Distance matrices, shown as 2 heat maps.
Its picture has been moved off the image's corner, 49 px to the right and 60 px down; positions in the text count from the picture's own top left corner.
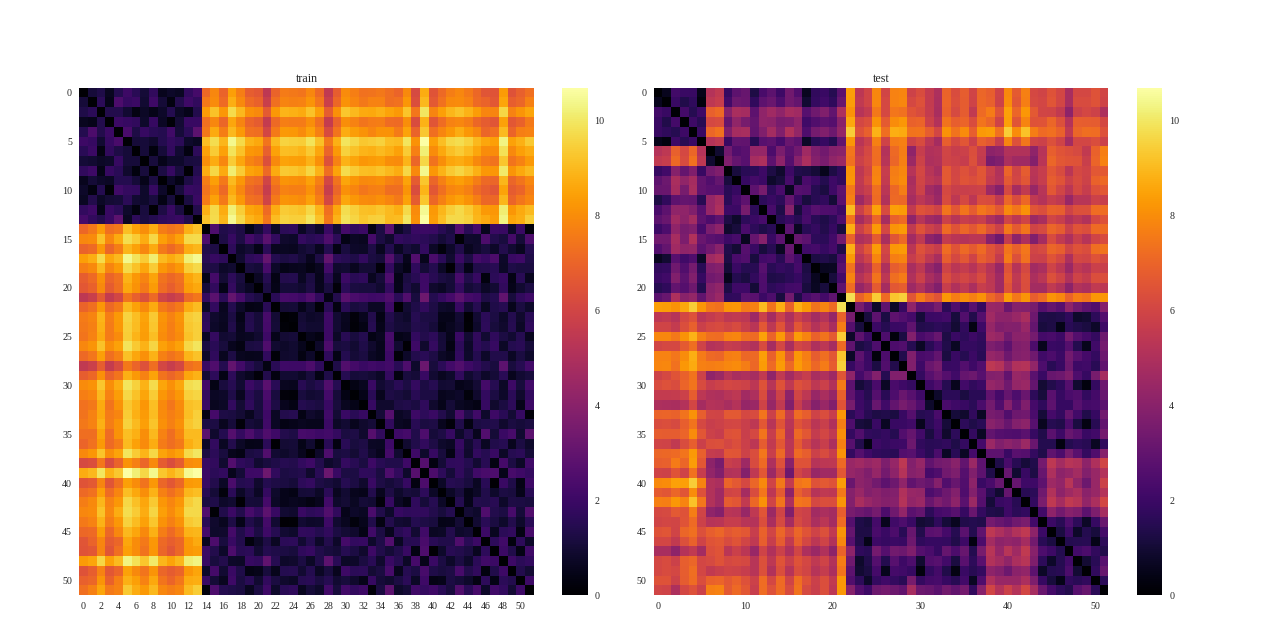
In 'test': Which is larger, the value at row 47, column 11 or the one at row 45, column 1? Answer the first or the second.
the second
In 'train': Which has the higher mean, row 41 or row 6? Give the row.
6
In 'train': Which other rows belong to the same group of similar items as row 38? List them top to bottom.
14, 15, 16, 17, 18, 19, 20, 21, 22, 23, 24, 25, 26, 27, 28, 29, 30, 31, 32, 33, 34, 35, 36, 37, 39, 40, 41, 42, 43, 44, 45, 46, 47, 48, 49, 50, 51
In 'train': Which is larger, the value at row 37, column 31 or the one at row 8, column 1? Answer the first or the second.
the second
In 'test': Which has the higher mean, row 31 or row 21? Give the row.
21
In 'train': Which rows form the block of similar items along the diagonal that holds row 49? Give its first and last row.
14 to 51
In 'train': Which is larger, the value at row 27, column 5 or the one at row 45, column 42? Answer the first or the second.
the first
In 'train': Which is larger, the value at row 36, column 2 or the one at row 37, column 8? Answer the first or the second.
the second
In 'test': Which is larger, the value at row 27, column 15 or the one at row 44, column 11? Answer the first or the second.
the first
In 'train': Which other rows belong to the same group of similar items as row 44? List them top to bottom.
14, 15, 16, 17, 18, 19, 20, 21, 22, 23, 24, 25, 26, 27, 28, 29, 30, 31, 32, 33, 34, 35, 36, 37, 38, 39, 40, 41, 42, 43, 45, 46, 47, 48, 49, 50, 51
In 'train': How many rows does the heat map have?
52
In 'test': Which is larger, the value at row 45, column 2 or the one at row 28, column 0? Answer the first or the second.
the second
